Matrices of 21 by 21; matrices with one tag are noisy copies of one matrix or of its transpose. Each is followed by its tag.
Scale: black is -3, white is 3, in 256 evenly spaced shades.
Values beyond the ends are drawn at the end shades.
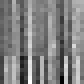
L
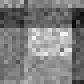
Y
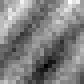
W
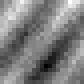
W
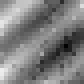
W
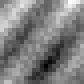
W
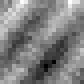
W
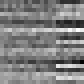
L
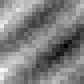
W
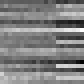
L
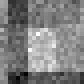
Y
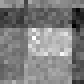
Y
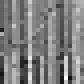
L
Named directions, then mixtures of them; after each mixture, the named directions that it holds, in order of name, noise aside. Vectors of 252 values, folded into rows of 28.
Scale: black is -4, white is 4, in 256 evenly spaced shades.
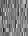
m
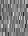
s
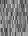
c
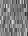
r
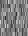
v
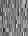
m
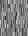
v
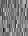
m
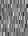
s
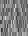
c, v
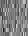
m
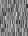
s, v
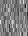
m, r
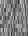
c, r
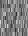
v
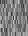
c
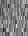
m, s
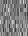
m, r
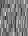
m, v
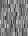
v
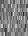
c, s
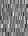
s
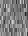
r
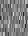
s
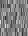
v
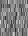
v
